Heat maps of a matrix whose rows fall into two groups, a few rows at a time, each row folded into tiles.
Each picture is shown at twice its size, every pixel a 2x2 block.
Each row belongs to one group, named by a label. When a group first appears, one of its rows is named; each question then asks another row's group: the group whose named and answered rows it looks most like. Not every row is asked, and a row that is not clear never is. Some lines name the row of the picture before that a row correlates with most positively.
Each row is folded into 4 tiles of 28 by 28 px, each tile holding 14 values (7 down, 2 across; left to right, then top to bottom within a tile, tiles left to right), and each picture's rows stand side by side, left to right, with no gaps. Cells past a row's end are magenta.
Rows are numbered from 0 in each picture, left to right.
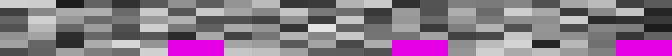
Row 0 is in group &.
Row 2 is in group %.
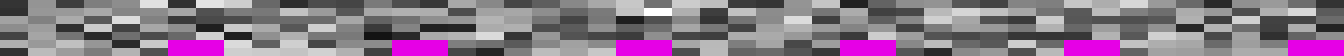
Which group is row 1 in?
%
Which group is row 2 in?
&
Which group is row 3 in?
%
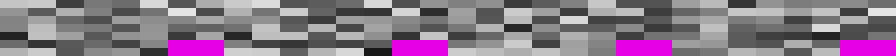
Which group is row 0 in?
%
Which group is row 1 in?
%
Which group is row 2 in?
%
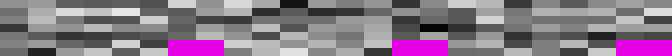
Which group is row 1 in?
%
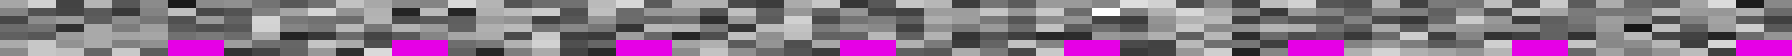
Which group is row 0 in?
%
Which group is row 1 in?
&
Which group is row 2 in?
&
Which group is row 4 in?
&
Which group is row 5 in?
&
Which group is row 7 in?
%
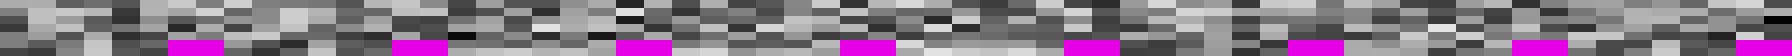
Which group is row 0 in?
&
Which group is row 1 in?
&
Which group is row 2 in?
%
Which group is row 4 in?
%
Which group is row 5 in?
&
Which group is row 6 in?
%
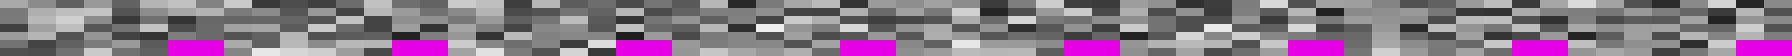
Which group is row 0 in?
&
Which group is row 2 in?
%
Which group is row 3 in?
%
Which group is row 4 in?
%
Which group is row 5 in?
%
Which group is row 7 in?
%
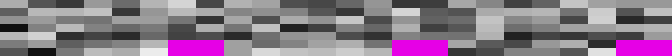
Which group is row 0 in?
&
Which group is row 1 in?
%
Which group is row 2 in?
&
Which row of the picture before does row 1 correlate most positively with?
4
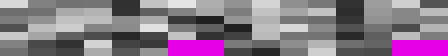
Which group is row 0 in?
&
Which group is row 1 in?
&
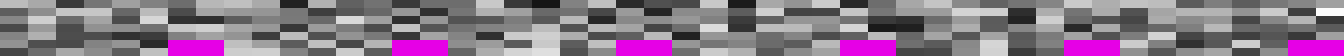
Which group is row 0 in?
&
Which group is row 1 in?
%
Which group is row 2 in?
%
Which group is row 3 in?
%
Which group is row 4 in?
&
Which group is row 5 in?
&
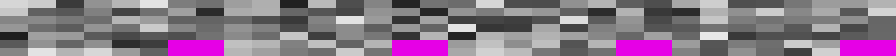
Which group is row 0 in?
%
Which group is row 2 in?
%
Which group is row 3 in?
&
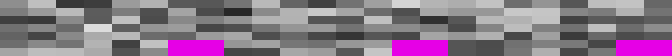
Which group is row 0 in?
%
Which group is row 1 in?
&
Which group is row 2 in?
&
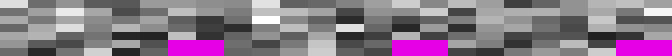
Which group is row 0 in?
&
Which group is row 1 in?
&
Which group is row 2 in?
&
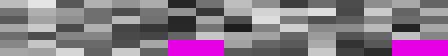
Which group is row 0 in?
%
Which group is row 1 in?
&
